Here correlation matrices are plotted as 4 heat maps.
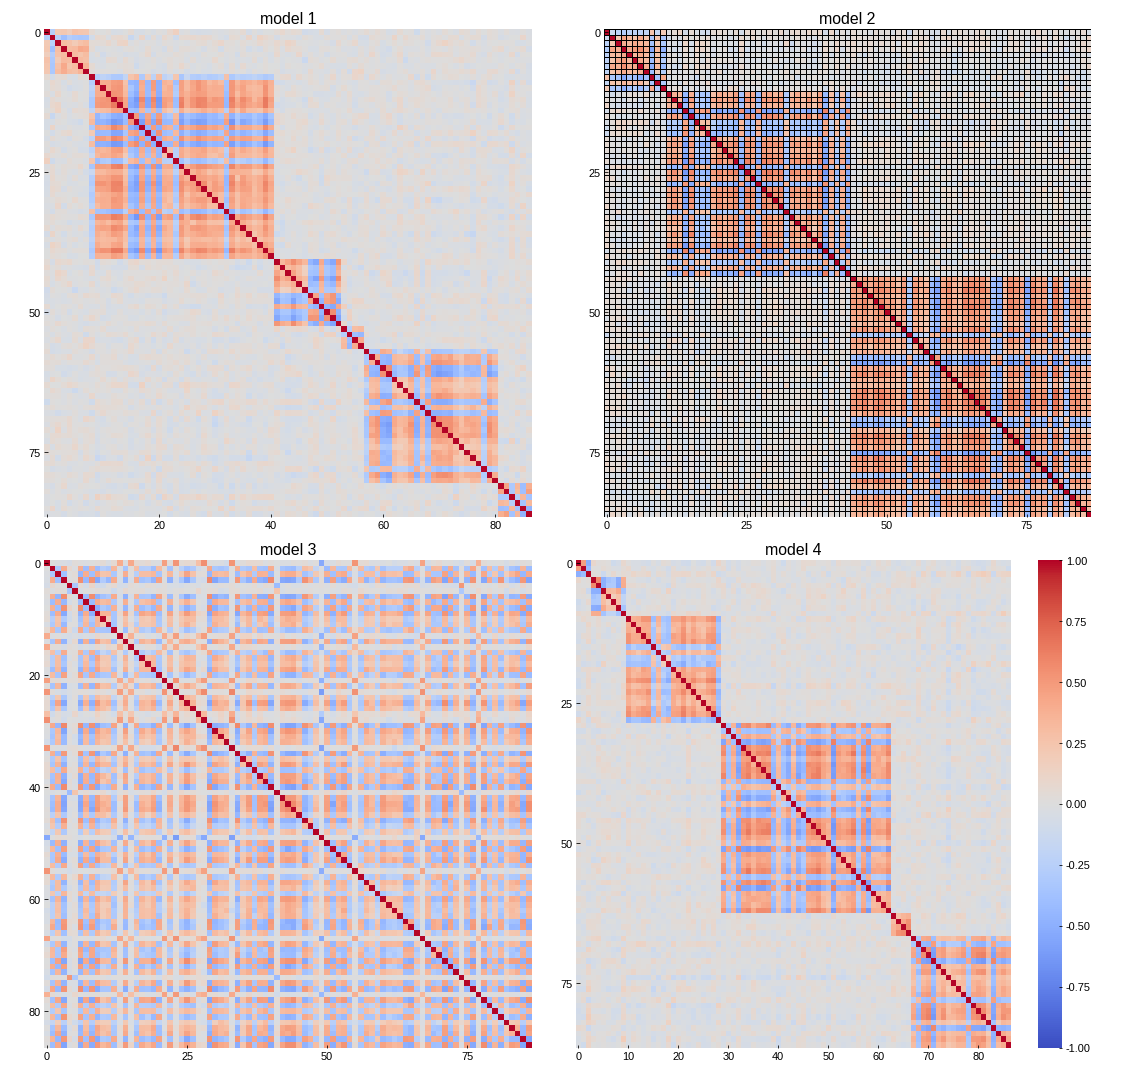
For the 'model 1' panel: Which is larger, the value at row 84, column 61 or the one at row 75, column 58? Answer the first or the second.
the second
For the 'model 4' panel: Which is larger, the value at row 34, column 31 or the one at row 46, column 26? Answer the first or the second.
the first
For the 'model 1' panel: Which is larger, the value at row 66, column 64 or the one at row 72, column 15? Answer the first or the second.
the second
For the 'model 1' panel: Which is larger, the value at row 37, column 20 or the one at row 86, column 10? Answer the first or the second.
the second
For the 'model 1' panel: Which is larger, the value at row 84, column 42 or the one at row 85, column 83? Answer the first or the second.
the second
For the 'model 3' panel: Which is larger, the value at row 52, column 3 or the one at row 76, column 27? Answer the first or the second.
the second
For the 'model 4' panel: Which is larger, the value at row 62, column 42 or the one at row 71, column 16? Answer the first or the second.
the second
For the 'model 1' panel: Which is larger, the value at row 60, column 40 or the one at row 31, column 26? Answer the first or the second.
the second
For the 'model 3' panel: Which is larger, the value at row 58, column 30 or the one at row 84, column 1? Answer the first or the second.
the first
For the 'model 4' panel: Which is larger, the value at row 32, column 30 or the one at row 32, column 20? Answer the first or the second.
the first
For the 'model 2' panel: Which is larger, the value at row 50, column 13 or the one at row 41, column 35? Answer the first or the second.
the first
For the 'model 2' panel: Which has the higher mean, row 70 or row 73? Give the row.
73
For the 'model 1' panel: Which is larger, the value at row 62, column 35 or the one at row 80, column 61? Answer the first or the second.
the first
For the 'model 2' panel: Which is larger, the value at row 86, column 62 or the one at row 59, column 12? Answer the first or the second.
the first
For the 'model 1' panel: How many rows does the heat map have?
87
